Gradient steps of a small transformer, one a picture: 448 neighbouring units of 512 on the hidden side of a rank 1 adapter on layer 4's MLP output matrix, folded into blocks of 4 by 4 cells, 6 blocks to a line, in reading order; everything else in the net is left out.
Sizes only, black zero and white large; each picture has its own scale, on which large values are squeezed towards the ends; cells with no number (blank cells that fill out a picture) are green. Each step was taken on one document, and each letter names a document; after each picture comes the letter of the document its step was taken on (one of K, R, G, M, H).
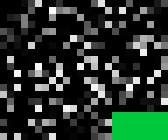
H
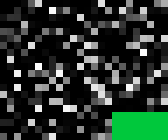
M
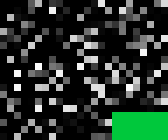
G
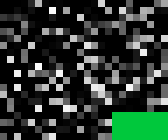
M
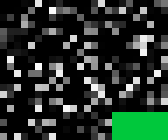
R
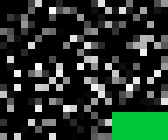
H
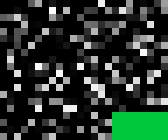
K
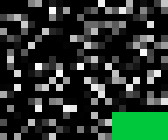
K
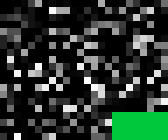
R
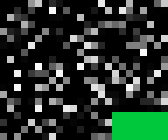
G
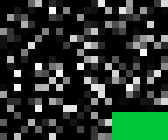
G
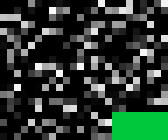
K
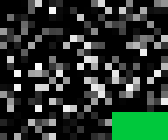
H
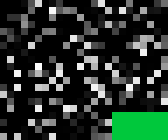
H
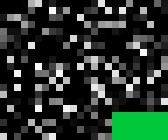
G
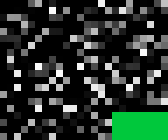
K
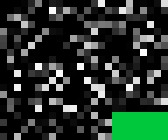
G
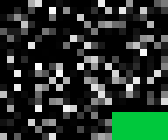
M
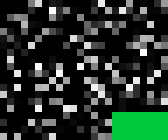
R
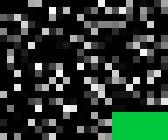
K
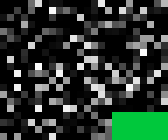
M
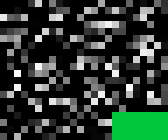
K
